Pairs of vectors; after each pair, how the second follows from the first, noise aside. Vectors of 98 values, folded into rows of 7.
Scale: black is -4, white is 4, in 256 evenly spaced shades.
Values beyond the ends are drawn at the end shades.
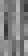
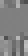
partly zeroed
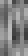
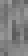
shrunk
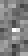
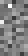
shuffled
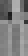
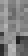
reversed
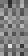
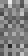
negated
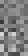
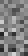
negated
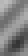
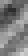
reversed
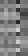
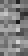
copied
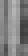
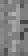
partly zeroed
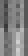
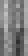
negated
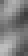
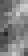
reversed
